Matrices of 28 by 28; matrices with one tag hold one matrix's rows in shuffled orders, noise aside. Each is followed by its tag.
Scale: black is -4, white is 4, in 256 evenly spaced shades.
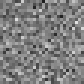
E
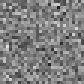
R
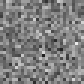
E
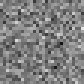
E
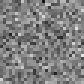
E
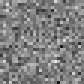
R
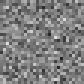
R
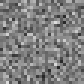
R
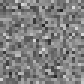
E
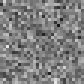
R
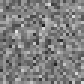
E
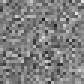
E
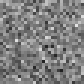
E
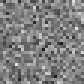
E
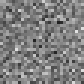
E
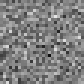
R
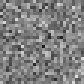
E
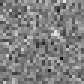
R
